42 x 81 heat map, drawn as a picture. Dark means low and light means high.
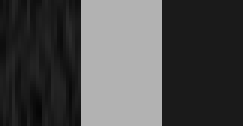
The table splits into one row of 3 panels. Panel 1,1: very low, streaked downward, faint in contrast. Panel 1,2: high, flat. Panel 1,3: very low, flat.
